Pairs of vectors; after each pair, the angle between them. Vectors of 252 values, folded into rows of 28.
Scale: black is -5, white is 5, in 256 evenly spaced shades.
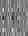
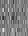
nearly parallel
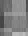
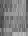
nearly parallel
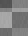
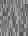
orthogonal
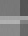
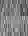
partly aligned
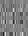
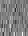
partly aligned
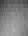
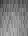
nearly parallel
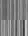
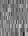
partly aligned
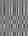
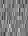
orthogonal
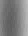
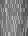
partly opposed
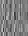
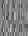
nearly opposite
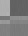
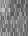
partly aligned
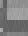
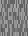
orthogonal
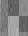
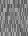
orthogonal
